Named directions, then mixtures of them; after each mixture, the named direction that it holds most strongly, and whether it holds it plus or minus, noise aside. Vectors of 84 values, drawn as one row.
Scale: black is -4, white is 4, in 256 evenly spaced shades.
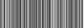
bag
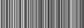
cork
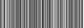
bag, plus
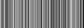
bag, minus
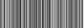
bag, plus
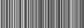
cork, plus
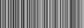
cork, minus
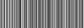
bag, plus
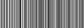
cork, plus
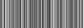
bag, plus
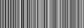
cork, minus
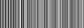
cork, minus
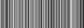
cork, plus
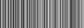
cork, minus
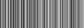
cork, minus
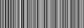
cork, minus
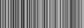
cork, minus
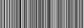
bag, plus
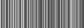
cork, plus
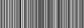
cork, plus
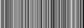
bag, minus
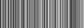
cork, minus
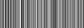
bag, minus
